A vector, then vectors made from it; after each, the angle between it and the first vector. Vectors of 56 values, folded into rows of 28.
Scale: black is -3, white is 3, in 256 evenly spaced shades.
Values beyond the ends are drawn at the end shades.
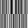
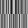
nearly parallel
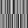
nearly opposite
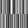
nearly opposite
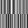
nearly opposite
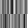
partly aligned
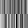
orthogonal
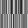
nearly parallel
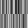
nearly parallel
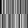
orthogonal
